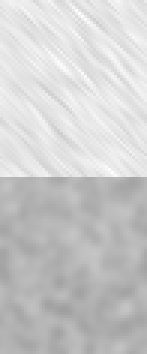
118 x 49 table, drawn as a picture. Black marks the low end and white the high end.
It is made of 2 by 1 panels. Panel 1,1: very high, slanting down to the right, faint in contrast. Panel 2,1: high, blotchy, faint in contrast.
